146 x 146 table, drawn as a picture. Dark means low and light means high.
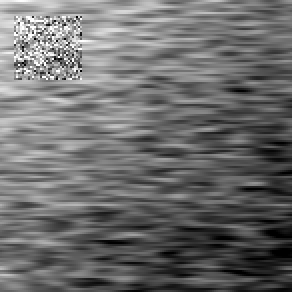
An odd patch, rougher than its surroundings, sits in the top left. Overall the values sit about 40% of the way up the scale. The ninth with the lowest average is the bottom right. The histogram is bell-shaped. The top left is the roughest part. Values rise toward the top left.
